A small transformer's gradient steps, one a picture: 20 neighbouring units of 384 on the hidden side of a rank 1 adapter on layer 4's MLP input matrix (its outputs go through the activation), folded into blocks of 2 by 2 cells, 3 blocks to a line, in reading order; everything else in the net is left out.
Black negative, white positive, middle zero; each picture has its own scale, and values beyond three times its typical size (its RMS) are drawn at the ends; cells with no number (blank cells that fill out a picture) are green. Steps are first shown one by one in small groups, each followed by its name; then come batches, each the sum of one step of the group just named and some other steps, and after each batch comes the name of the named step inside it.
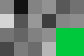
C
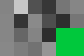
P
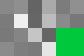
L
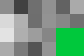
L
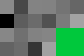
C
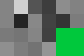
P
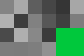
P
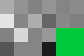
C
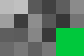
P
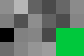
P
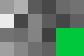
P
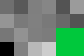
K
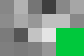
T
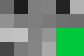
K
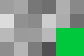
T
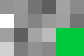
T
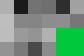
T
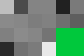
K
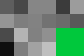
K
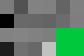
K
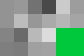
T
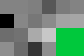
T
